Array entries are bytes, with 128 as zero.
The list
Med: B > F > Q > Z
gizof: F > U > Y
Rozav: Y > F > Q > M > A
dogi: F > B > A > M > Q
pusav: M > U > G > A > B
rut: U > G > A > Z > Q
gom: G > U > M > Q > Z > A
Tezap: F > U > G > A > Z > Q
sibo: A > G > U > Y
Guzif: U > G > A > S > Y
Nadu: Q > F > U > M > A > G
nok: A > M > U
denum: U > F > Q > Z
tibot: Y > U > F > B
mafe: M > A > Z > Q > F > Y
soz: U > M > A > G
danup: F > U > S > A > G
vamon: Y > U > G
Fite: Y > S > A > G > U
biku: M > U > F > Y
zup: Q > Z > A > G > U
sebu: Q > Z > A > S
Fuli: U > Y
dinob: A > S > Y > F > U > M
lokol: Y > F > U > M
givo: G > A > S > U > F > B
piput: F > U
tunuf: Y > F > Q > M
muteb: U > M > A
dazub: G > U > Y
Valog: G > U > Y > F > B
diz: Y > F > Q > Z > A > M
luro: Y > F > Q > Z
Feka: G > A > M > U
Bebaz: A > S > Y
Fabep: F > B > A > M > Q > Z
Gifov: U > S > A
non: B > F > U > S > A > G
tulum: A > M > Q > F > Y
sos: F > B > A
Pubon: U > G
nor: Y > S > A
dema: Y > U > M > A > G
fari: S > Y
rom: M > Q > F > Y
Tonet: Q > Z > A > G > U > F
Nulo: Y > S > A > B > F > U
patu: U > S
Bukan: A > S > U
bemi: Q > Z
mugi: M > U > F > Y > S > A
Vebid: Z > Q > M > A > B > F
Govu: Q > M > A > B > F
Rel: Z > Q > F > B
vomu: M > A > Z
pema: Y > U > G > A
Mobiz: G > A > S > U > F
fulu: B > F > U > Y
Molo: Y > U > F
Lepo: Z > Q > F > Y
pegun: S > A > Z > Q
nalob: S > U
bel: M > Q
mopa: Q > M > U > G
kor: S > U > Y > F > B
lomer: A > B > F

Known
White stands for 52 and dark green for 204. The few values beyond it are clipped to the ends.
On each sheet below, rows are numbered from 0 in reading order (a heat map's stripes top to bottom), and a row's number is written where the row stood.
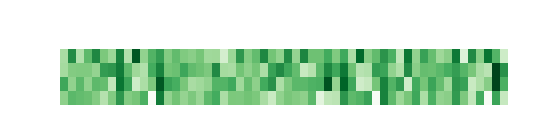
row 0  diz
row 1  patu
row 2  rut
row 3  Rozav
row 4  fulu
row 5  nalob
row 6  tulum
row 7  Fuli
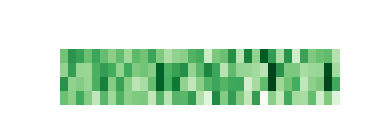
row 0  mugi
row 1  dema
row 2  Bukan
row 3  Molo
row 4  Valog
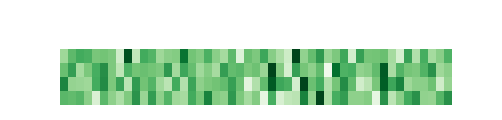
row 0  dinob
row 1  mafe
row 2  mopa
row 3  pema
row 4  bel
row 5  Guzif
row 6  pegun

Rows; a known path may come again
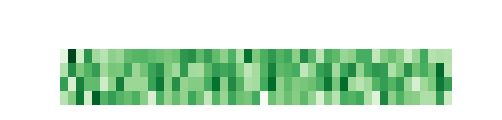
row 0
vomu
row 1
dinob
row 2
mugi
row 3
kor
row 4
non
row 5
Bukan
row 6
sibo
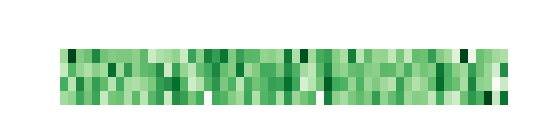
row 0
rom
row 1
Feka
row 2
fari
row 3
pusav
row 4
patu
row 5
Tonet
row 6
dema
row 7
bemi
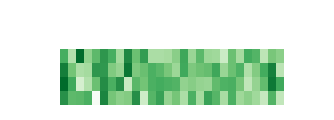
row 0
nalob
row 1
nok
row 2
gom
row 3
givo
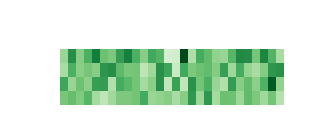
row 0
Rozav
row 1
denum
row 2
mafe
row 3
biku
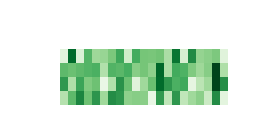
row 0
sebu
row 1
Guzif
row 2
Pubon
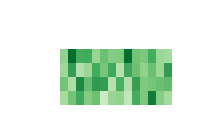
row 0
dogi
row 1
mopa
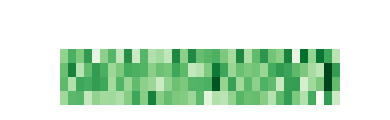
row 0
lomer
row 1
zup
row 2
fulu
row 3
diz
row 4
Fuli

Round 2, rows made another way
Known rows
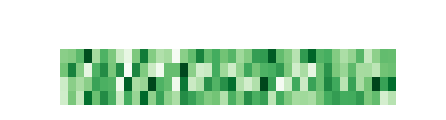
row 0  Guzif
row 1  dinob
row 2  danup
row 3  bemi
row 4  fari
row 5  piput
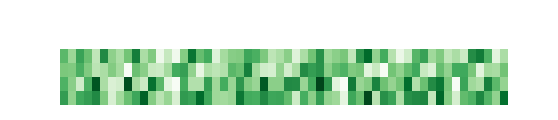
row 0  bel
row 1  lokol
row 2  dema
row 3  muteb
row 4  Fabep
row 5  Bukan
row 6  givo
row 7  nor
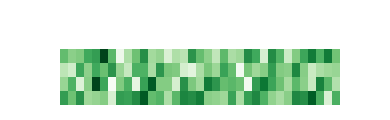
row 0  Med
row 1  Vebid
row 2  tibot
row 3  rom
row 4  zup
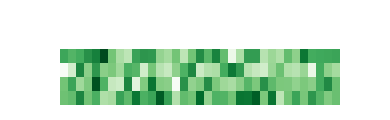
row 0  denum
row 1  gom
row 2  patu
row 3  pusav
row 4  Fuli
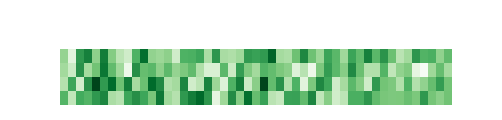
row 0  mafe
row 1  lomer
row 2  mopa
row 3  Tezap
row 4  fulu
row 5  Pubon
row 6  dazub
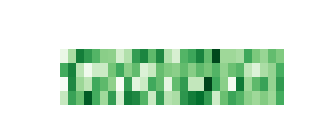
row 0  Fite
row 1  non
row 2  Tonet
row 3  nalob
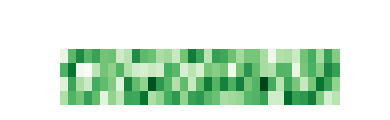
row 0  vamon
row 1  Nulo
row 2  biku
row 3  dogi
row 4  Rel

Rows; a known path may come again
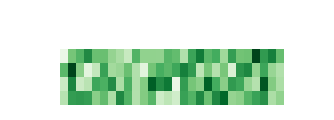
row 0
danup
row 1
gizof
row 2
Gifov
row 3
rut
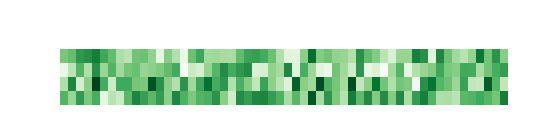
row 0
luro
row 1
sos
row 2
kor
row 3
soz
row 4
dinob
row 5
nok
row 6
rom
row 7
sebu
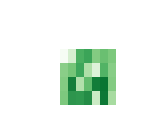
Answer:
givo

